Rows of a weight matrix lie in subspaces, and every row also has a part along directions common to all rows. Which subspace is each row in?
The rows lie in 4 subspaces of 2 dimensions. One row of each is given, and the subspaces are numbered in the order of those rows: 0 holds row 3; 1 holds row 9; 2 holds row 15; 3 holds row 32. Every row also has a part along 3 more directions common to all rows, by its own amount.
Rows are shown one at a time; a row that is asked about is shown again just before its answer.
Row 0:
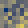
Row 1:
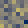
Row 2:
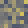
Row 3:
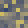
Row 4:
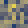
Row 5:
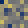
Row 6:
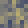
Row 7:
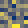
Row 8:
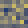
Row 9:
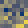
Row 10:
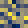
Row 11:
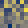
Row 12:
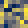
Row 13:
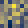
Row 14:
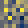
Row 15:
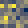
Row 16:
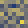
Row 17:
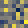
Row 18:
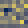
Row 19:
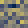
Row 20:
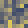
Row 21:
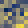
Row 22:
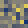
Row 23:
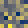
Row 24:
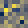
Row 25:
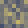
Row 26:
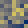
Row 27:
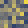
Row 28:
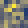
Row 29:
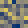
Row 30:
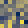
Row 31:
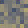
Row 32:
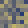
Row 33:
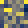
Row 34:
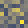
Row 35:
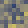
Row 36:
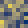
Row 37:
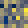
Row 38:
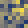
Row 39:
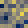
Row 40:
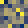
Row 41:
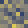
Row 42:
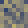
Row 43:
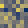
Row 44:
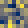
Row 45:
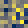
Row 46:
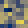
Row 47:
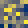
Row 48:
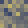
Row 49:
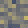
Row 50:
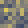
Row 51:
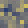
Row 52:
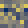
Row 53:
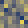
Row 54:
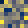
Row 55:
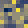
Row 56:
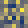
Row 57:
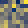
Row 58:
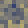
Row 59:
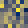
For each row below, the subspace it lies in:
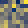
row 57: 3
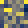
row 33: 3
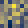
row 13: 1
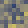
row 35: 3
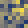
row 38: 1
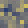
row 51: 2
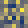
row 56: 1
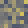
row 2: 3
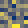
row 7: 0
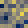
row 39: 2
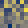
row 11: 2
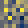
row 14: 1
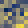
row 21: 1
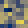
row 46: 0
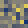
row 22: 2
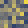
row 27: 3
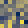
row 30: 1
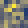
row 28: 0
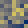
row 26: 1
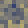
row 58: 1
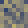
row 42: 0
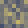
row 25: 0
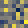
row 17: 2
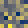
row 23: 3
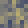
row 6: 1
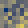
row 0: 1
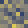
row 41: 0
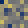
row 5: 0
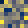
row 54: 0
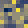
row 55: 1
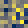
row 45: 2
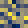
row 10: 0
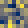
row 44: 1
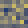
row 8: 2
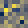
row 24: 3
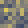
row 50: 1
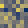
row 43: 2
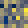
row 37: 2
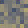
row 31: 3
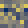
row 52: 2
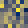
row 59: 2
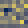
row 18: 2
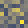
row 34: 3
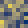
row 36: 0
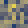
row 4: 1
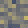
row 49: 0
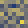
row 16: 3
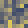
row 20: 1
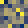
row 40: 0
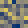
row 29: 0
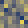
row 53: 1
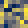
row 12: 0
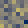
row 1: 3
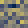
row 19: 3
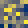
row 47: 3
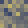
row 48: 0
